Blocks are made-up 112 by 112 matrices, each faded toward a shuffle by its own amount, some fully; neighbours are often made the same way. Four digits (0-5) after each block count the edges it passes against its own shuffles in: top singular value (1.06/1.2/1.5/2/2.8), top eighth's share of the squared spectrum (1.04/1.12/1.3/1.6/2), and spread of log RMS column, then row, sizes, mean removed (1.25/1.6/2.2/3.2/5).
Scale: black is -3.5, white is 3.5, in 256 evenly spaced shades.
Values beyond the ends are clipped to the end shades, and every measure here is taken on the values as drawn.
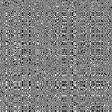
5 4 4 3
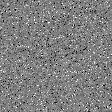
2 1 0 0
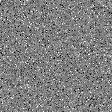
2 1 0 0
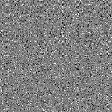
4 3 2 1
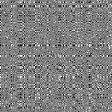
5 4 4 4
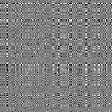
5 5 4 4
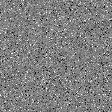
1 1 1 0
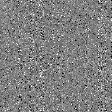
1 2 3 1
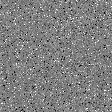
0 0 0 0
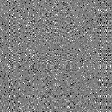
5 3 3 2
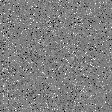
3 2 0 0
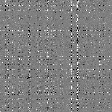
3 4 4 3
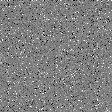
1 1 1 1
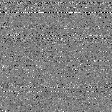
3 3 0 3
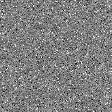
0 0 1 0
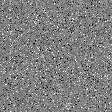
0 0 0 0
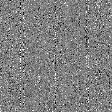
2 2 3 0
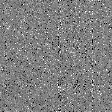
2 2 2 1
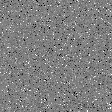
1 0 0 0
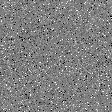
0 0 0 0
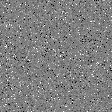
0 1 1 0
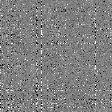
3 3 3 2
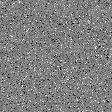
0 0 0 0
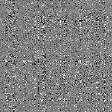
2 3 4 3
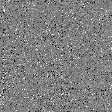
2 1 2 1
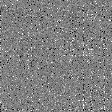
2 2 2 2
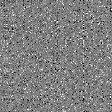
4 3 2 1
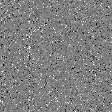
3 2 1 0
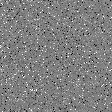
0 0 0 0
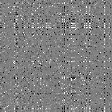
5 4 3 3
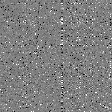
4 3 2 2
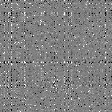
5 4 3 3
